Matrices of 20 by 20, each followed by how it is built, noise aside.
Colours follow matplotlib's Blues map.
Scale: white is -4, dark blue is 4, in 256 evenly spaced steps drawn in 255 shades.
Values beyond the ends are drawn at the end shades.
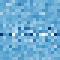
uneven rows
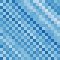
Toeplitz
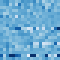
uneven rows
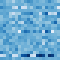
uneven rows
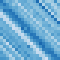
Toeplitz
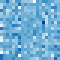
uneven columns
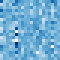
uneven columns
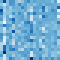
uneven columns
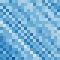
Toeplitz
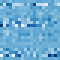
uneven rows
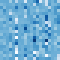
uneven columns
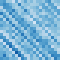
Toeplitz
